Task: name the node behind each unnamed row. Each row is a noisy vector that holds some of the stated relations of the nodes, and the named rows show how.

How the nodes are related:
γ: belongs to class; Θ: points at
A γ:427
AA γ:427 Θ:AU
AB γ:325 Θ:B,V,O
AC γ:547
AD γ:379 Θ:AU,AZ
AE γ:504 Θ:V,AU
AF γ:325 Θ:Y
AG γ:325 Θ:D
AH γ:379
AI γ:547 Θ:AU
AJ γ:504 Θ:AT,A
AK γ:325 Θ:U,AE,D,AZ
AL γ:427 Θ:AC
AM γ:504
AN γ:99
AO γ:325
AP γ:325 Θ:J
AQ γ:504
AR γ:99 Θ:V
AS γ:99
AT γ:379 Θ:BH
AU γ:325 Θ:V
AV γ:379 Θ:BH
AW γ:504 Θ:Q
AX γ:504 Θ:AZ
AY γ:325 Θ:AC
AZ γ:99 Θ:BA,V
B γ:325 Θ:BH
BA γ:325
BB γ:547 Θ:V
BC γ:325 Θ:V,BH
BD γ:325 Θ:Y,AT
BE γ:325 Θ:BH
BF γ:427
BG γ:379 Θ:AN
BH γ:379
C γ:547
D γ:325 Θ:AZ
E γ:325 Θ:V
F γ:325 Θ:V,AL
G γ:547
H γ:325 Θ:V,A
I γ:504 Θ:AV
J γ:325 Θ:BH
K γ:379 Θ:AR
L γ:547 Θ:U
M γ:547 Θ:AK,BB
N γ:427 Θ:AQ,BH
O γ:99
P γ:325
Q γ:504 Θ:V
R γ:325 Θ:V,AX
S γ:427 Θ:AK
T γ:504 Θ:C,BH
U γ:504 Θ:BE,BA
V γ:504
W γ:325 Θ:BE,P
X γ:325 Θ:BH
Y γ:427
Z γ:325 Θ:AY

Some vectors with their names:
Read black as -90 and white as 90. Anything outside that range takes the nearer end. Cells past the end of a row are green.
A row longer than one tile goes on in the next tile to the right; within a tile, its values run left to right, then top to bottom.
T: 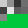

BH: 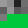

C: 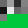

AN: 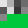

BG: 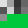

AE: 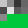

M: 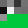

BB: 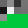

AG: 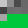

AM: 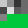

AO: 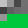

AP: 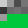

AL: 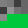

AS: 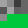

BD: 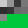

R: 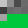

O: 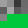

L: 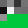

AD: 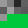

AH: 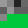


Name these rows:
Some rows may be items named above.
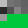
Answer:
Z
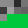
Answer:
N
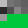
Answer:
Z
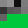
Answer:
Y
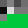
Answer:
AC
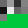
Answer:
C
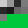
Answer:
AF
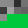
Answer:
N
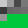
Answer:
J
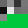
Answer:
G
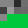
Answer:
BF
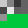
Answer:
AW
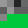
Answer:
AH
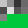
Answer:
V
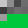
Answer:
H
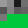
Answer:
AT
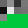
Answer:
G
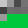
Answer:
W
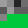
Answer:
AV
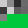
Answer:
AJ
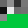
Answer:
G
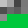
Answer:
P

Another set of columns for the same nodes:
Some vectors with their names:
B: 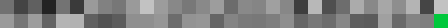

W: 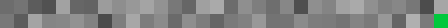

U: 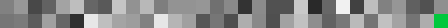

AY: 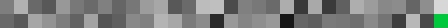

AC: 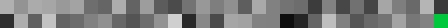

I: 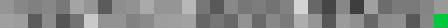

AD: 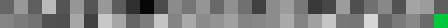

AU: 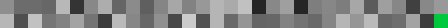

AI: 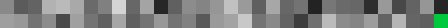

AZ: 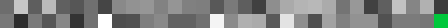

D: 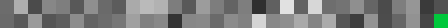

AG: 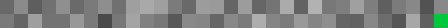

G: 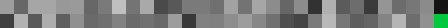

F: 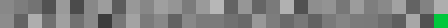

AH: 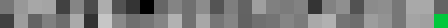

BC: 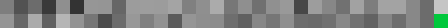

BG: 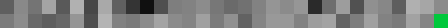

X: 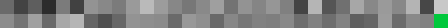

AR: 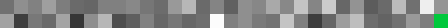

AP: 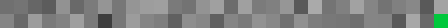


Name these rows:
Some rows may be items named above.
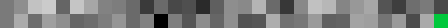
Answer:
Y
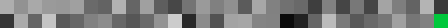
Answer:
AC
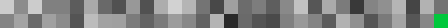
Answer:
V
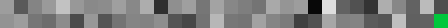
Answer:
BB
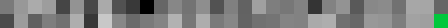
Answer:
AH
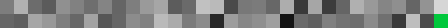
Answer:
AY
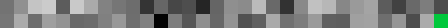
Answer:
Y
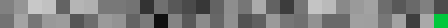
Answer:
A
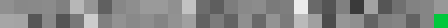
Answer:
AJ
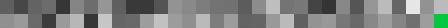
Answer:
AV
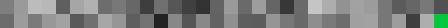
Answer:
BF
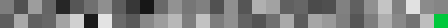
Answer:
BH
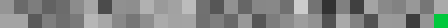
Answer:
T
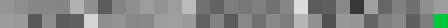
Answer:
AW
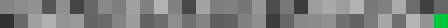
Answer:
BA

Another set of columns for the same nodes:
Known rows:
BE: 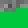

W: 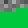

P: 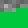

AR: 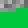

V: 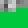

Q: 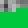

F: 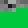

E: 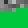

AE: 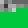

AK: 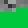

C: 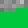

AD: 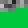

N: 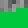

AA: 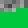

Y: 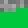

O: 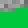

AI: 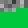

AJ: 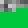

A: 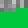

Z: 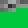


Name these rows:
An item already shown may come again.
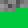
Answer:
BA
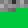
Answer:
AV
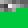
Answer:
T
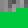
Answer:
N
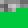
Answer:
I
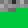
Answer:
AV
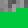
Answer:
N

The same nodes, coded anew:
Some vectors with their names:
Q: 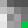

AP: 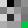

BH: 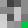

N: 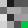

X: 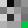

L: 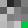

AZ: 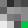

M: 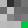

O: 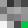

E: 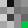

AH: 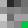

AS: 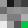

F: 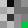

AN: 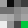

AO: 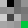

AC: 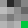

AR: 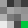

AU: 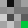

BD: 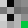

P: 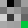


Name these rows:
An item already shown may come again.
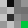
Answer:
F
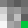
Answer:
V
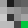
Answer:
AL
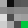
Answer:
BF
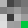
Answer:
AT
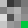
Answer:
AV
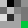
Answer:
W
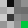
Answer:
F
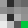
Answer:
A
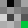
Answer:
BA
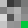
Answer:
AV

